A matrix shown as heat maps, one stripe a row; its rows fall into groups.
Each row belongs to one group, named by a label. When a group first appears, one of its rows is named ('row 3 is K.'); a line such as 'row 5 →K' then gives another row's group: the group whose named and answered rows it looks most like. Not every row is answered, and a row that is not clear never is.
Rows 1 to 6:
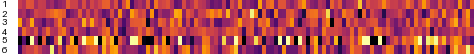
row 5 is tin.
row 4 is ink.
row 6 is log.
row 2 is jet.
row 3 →tin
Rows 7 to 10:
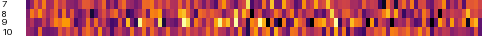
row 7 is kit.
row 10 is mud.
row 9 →jet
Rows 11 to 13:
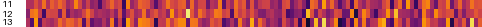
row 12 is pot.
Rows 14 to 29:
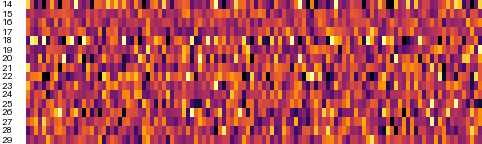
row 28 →kit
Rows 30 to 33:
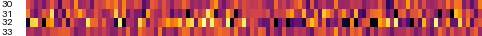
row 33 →jet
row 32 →pot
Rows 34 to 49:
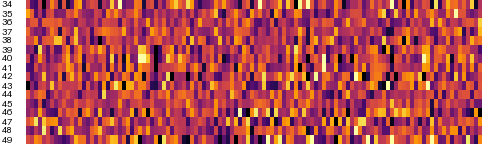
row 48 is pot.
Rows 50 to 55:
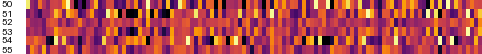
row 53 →ink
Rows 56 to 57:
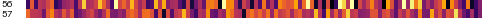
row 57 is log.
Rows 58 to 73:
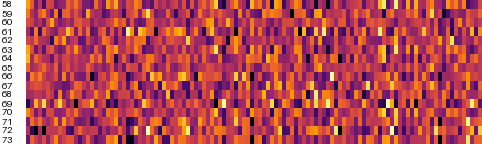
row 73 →ink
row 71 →ink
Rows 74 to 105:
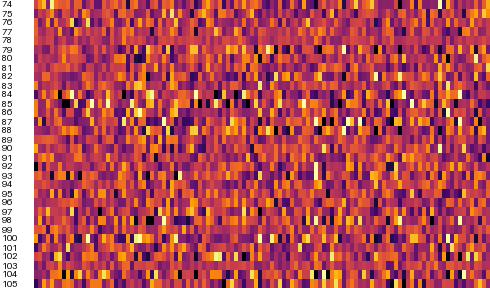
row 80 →ink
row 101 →log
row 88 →jet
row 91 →mud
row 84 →pot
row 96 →jet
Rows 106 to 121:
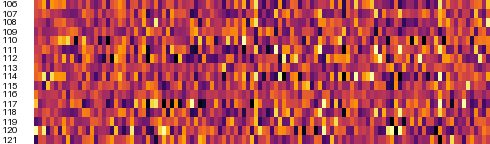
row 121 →log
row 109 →jet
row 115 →tin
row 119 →kit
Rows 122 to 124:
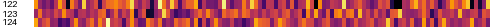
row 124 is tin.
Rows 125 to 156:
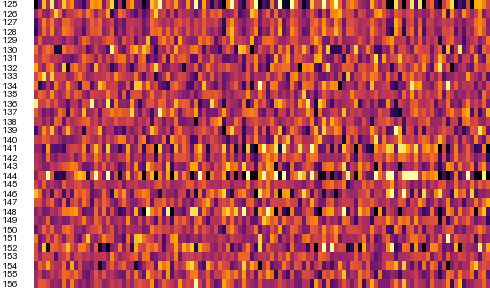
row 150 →kit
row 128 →kit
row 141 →mud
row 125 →kit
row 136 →tin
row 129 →log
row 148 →jet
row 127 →kit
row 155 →jet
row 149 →mud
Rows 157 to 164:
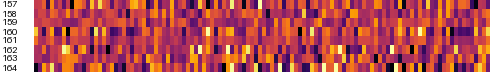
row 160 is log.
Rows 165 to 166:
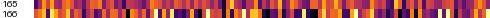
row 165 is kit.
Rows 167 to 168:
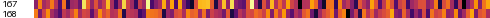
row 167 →log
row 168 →tin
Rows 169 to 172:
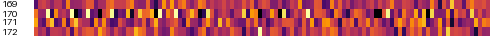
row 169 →log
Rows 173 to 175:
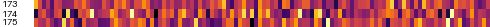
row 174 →log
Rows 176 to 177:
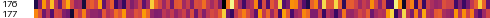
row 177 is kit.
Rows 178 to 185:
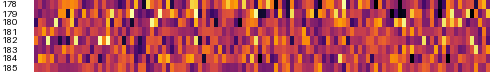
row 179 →kit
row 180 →pot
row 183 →ink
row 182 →tin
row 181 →mud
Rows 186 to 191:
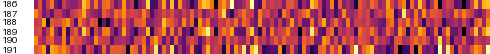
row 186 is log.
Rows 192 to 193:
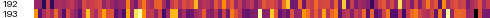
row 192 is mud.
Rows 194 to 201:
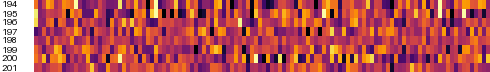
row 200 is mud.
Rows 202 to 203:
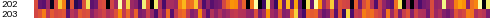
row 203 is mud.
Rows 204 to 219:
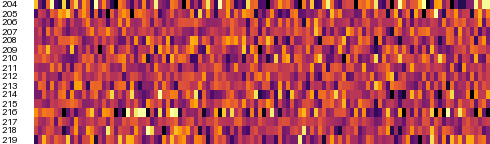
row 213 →ink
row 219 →log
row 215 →jet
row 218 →tin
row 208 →jet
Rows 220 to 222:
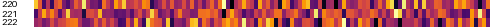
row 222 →jet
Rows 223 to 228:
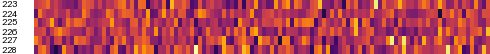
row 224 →log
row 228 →pot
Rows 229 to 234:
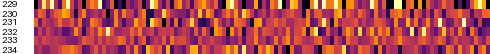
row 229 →kit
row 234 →jet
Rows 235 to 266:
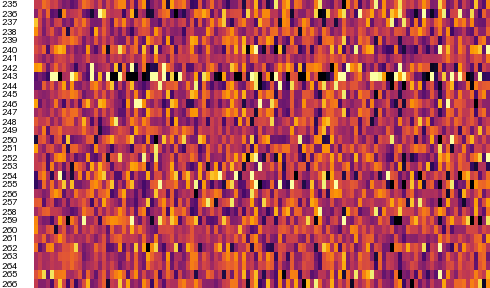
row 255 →kit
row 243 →pot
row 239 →jet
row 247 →jet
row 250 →log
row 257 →log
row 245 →jet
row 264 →jet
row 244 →kit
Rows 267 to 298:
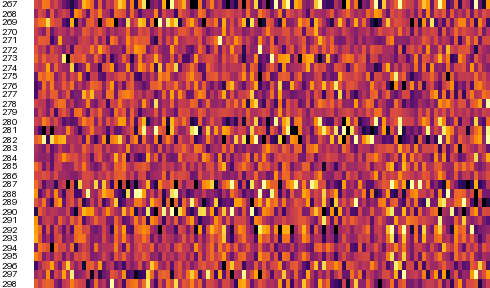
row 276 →kit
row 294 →pot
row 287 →log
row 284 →ink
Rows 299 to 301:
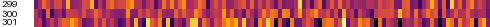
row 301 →jet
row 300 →mud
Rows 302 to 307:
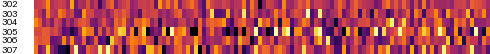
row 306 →pot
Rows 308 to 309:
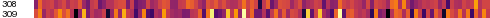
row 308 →ink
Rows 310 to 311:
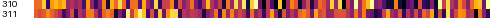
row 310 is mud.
